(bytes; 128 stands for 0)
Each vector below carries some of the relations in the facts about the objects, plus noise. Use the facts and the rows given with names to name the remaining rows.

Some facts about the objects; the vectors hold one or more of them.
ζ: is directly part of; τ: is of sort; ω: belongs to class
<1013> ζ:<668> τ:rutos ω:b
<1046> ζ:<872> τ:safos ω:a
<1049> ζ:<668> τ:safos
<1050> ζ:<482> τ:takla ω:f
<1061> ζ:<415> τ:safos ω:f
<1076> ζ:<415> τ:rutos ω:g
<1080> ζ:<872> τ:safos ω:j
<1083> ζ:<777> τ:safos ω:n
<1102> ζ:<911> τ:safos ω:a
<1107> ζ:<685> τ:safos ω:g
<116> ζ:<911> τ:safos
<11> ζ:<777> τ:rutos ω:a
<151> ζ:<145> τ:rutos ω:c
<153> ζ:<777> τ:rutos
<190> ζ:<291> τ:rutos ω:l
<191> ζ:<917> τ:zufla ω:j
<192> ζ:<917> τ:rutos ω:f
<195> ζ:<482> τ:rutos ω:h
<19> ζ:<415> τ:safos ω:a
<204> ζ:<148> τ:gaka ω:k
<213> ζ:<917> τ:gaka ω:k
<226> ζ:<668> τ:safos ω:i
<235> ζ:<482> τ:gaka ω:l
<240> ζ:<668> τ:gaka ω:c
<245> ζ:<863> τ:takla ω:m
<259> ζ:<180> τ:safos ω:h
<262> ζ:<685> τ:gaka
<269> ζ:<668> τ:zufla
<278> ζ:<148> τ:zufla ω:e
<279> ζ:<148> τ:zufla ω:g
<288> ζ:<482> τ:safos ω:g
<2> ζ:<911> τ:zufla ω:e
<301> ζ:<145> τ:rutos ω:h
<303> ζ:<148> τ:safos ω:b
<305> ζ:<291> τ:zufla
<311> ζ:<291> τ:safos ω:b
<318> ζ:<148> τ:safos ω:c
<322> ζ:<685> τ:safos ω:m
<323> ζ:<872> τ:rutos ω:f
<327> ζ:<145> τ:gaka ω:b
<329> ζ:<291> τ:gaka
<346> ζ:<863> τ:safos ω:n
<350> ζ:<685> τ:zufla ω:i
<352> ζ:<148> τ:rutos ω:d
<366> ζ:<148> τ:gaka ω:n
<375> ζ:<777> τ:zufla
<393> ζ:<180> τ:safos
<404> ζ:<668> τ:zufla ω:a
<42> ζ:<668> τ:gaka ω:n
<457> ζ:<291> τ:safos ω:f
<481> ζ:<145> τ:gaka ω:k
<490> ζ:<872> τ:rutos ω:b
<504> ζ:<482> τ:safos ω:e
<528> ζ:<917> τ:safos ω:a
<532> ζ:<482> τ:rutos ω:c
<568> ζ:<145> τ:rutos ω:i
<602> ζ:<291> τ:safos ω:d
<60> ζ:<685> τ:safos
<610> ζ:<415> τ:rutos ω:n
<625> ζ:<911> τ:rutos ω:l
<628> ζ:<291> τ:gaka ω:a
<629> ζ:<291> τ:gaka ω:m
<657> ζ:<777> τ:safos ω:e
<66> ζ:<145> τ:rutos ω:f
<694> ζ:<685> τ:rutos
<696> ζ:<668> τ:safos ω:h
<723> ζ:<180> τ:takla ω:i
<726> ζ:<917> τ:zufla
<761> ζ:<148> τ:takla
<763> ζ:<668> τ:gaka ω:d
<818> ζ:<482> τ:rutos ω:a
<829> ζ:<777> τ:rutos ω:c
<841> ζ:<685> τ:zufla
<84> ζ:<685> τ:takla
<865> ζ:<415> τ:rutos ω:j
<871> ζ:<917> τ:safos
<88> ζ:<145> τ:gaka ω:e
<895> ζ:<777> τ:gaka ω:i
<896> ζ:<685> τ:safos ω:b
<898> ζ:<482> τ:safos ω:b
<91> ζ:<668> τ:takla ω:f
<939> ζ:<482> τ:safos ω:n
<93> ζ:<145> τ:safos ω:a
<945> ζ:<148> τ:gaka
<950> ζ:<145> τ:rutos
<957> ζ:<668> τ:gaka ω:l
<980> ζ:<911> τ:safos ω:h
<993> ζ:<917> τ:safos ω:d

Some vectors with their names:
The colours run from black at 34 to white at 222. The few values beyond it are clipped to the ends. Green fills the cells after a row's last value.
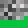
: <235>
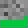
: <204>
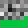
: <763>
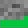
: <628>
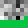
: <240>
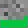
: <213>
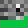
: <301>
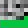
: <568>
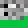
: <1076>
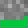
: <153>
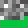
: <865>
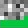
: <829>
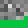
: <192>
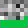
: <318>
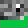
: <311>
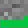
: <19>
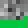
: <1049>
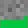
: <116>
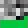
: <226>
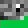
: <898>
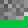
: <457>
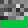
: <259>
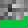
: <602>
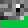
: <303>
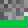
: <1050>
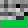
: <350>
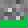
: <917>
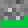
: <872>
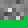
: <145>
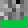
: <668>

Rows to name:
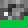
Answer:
<346>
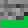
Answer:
<2>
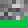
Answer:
<352>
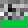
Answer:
<957>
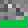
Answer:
<323>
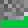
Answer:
<1061>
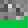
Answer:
<66>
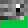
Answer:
<490>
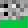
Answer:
<279>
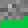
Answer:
<11>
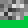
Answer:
<625>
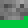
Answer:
<629>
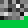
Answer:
<696>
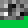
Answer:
<42>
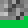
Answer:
<404>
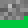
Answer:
<818>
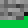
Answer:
<88>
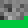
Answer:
<245>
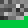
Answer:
<980>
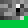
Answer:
<327>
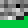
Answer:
<723>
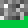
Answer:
<191>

